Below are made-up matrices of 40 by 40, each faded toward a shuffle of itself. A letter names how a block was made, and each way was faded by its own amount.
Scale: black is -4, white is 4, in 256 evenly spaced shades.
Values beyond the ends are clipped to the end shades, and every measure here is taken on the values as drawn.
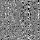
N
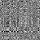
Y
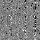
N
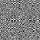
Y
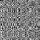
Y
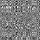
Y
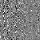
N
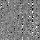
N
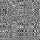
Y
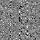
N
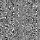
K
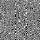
K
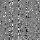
K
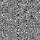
K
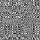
Y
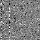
N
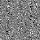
K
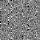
K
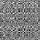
Y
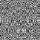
Y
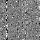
K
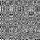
Y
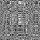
Y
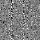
K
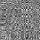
Y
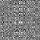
Y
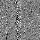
K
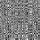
Y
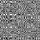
Y
